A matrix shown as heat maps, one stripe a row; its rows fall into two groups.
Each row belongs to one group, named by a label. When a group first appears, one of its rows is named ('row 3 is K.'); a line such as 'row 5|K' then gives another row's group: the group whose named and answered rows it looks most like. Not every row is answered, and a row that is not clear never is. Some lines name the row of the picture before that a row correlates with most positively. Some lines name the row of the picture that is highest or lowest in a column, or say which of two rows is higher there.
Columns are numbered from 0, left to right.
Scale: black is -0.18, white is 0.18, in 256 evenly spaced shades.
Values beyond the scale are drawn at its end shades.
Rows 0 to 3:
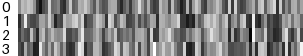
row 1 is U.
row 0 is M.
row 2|U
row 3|U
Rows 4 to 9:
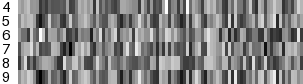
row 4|M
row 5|M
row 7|M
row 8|U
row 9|M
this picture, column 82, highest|8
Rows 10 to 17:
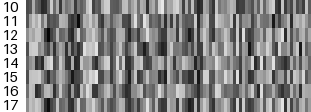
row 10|U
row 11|M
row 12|M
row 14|U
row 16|U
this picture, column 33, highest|10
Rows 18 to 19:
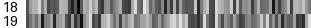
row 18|M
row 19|U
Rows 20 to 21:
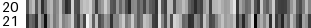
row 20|U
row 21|U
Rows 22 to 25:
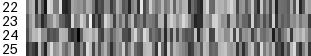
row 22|U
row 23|U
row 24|M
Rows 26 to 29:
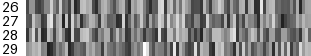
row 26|U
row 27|U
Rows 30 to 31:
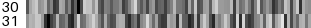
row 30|M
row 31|M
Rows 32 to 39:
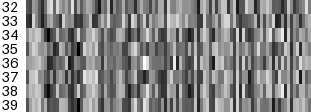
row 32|U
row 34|M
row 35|M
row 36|M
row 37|M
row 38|M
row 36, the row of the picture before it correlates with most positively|31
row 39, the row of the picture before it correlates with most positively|30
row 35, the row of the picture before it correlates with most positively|30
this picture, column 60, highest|39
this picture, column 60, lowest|33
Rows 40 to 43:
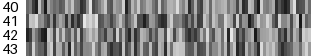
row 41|M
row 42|U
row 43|U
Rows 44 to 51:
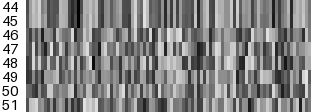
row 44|M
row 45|M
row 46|U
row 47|U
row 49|U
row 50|U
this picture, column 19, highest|51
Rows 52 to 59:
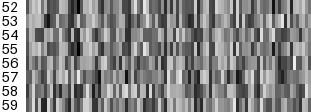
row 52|M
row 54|U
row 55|M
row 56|U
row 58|U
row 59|U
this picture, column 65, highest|57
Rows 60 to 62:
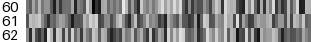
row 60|U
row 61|M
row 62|U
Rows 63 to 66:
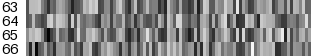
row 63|M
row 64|U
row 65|M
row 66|U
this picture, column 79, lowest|65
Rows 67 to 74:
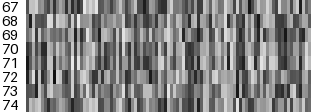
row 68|U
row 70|U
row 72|U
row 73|U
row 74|M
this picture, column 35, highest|73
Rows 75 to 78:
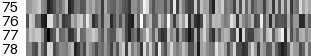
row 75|M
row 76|U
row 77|M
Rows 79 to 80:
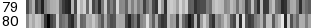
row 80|M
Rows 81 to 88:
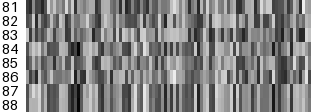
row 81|U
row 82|U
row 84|M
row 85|U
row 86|U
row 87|M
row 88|M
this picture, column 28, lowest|86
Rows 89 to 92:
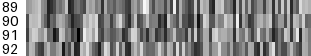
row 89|M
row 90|M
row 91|M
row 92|U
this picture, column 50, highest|92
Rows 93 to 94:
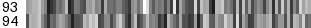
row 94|M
